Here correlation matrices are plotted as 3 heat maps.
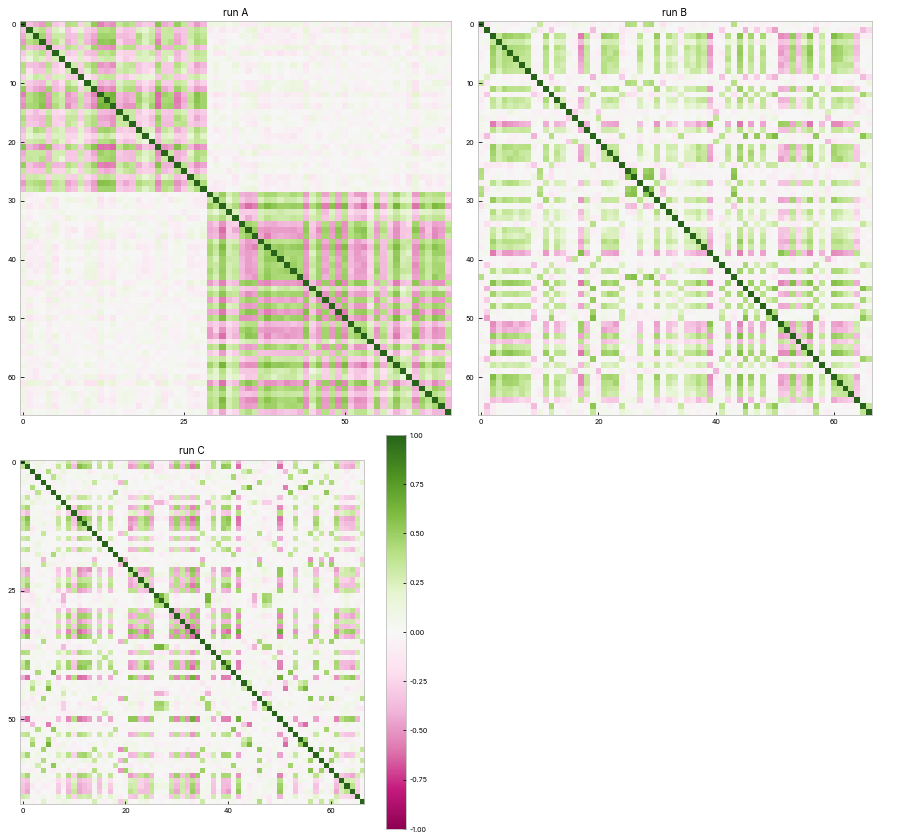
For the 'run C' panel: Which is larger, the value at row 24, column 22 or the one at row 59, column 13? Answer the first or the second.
the second
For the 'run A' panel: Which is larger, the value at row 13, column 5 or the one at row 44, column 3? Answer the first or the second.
the first
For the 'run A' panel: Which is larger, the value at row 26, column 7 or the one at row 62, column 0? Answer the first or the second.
the second
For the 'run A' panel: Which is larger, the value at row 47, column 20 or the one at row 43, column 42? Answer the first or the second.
the second
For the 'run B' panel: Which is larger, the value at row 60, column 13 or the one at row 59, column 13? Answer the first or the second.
the first
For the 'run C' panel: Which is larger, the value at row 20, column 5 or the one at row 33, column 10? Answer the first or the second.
the second
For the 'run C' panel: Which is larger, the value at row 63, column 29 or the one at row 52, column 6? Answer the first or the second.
the second
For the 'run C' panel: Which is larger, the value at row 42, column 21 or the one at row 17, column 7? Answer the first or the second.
the first
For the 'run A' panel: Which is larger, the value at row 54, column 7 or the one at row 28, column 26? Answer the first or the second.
the second
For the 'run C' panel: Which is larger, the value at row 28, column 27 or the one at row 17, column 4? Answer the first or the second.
the first
